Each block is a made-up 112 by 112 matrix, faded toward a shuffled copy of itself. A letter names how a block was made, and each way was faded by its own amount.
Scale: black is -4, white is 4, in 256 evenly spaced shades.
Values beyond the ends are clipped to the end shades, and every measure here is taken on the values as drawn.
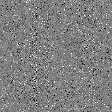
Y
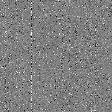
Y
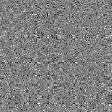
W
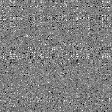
W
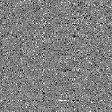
W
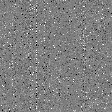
Y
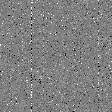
Y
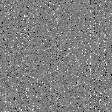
Y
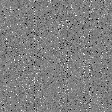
Y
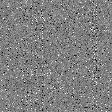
Y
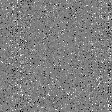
Y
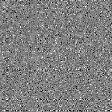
W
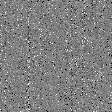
Y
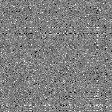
W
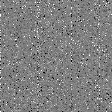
Y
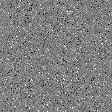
Y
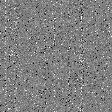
Y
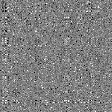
W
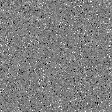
Y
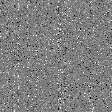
Y
